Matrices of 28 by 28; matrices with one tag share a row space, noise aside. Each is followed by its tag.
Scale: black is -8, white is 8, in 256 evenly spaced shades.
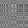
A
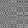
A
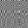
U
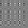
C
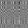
U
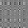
C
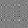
U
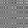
A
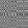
A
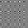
C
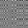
A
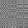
A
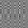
C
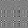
U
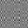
U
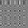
C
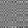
A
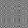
U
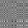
A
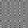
C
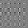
C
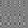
C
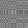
A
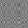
U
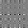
C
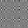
U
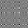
U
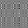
U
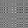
A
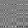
A
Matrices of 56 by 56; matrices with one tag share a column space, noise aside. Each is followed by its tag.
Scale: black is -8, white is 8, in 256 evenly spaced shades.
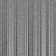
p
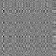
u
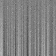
p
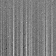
p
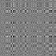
u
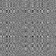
u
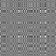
u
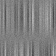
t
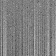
p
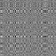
u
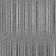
t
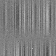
t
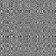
u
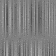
t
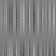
t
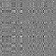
u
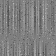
t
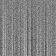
p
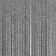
p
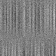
t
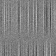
t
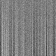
p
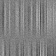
t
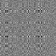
u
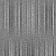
t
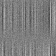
t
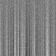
p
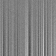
p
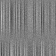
t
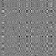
u
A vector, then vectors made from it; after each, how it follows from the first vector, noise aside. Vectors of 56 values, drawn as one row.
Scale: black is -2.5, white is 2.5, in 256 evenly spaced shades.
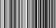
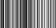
negated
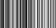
negated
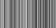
shrunk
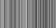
shrunk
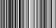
reversed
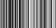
reversed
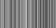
shrunk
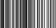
negated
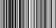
reversed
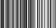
negated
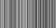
shrunk
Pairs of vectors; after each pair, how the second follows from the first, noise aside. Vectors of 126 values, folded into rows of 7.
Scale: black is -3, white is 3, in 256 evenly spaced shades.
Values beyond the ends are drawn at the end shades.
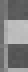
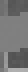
partly zeroed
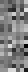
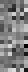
copied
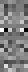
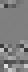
partly zeroed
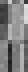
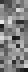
shuffled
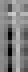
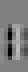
partly zeroed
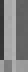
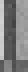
negated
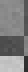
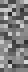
shuffled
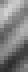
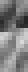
wrapped around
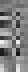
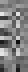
negated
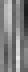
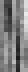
negated
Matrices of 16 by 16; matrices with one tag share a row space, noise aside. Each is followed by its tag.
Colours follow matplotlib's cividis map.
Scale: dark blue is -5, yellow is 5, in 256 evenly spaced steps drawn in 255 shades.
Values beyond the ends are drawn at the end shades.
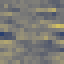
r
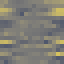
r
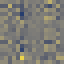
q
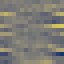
r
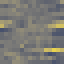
r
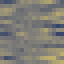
r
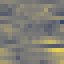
r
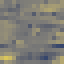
r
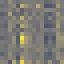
q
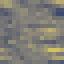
r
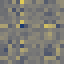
q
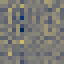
q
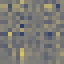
q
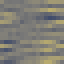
r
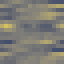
r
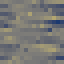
r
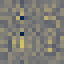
q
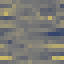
r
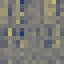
q
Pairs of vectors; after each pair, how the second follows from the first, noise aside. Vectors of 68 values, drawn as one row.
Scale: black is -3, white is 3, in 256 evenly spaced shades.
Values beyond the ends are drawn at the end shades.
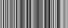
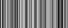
shuffled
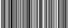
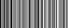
sign-scrambled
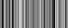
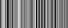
shuffled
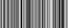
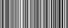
sign-scrambled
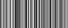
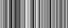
sign-scrambled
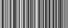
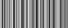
sign-scrambled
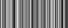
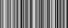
shuffled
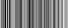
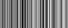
shuffled
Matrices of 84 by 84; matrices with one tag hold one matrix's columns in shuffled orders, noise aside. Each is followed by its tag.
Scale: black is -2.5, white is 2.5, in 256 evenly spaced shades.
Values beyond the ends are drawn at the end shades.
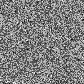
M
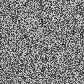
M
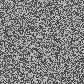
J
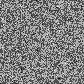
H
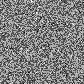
J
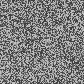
H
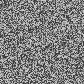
M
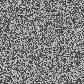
H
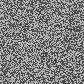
J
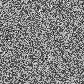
J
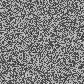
J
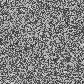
M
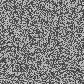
M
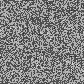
H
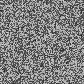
H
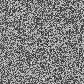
H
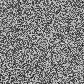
J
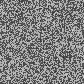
H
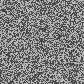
J
